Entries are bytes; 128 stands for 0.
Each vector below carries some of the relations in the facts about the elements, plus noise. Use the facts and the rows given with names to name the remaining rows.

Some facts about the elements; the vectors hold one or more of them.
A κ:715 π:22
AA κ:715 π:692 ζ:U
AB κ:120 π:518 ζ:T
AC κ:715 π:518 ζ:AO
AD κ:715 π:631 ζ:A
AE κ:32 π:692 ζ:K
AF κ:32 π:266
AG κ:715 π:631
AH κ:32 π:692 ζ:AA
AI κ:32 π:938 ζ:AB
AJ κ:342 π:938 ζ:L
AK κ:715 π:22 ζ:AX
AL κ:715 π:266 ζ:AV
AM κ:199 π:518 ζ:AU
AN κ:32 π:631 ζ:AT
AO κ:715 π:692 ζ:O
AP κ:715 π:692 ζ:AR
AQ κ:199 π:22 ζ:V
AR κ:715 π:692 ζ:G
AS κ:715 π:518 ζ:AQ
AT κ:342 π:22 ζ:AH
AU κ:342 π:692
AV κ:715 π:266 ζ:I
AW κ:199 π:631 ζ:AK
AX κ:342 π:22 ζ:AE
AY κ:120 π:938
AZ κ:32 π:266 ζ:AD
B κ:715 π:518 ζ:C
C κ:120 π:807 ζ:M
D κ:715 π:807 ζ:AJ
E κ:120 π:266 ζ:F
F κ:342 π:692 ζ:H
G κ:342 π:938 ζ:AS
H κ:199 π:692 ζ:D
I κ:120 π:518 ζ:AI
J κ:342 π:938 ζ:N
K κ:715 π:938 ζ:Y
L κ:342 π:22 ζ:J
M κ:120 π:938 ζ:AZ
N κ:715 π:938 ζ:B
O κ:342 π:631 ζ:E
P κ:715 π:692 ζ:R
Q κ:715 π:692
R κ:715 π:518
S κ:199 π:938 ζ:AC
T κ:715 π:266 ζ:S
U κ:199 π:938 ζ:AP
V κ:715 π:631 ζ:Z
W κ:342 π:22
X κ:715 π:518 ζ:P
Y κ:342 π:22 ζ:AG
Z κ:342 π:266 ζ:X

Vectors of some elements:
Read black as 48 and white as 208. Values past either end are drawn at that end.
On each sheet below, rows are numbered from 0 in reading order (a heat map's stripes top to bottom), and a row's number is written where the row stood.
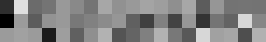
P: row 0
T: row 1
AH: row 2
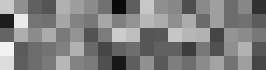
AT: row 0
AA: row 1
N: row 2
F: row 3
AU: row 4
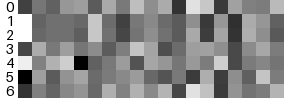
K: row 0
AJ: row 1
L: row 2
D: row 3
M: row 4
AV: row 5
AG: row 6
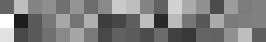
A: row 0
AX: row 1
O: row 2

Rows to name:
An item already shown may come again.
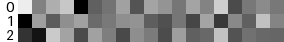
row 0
M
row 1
AV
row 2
H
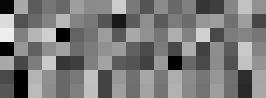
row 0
AO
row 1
AU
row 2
M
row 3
AV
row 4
AB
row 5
AW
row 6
AW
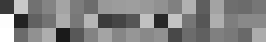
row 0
R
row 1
AX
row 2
AY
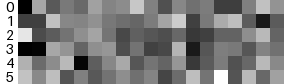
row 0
AO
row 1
U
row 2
O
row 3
S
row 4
E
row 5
AZ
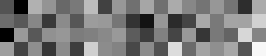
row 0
AW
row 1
AI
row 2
T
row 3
AE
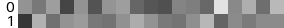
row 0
AF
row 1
Q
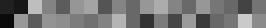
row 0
AM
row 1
AC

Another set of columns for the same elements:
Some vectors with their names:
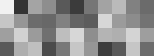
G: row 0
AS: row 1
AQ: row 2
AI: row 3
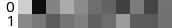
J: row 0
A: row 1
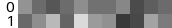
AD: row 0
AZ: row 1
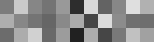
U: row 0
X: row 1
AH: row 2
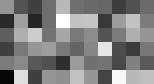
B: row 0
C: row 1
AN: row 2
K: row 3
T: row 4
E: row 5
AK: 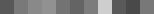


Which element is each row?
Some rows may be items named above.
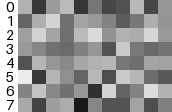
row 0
F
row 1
AF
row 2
AQ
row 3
P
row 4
AW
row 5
Z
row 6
U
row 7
O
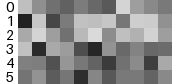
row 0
AS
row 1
AY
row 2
AQ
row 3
AT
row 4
D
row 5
AO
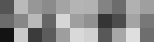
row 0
AW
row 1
AZ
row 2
I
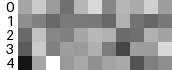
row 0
AQ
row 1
R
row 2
AM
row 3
H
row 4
AE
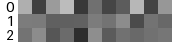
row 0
F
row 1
AV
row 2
AC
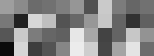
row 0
P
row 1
AX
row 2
S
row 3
AB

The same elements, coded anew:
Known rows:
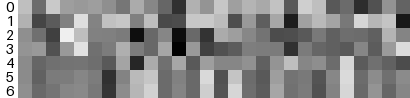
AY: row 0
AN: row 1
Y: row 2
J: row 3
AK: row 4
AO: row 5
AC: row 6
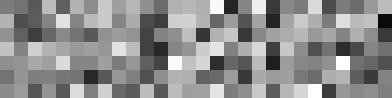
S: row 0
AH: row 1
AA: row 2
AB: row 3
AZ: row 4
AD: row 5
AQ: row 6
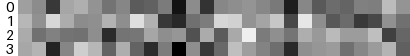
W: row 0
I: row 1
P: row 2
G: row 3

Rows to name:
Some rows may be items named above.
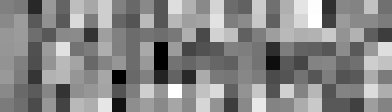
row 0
U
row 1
AQ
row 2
AS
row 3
J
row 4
F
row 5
AX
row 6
AM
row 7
AW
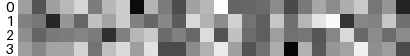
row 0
AE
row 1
U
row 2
AO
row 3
AI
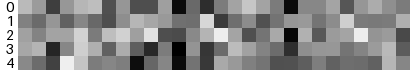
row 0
Z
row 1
D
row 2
AI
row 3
G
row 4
Y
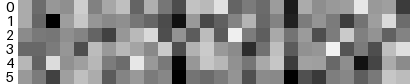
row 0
AF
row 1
AT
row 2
T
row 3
H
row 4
E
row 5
O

